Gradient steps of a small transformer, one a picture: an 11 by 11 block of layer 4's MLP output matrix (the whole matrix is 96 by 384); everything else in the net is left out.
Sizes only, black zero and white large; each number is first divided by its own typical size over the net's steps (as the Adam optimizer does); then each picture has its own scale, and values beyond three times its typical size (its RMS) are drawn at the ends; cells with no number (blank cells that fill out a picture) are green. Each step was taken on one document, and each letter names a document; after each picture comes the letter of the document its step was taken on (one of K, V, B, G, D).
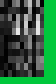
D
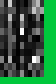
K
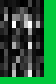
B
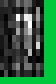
D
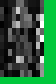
D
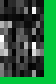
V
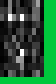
K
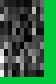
V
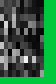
V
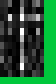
K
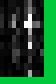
B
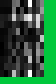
D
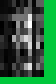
B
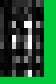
B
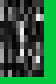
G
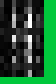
B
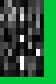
K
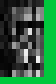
D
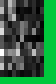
V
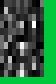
V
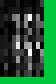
D
